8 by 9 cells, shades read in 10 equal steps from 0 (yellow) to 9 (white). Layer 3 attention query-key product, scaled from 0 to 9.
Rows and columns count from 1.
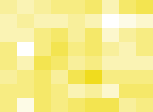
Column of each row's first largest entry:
2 7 7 2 2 1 7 2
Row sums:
38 58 43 41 42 31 39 35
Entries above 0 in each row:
9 9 9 9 9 8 9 9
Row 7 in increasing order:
3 3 3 4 4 4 5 6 7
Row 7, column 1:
4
